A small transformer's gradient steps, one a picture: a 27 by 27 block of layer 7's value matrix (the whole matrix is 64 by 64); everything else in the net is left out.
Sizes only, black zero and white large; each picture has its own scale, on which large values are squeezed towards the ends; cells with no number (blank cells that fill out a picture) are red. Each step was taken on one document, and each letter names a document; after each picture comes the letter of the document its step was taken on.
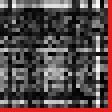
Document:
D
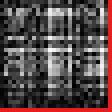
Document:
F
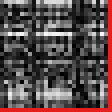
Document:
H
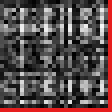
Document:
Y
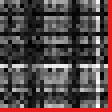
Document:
D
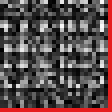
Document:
Y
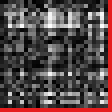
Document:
F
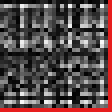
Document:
Y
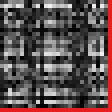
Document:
H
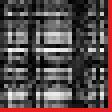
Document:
H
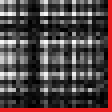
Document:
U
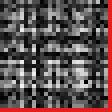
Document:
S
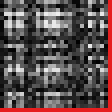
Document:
H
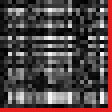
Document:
F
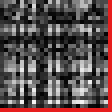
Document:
S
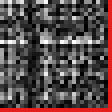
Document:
U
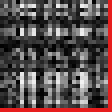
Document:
S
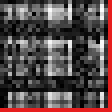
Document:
F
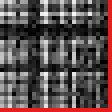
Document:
U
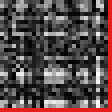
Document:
D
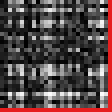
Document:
F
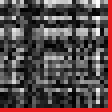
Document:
D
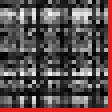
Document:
S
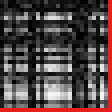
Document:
H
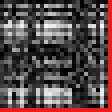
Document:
H
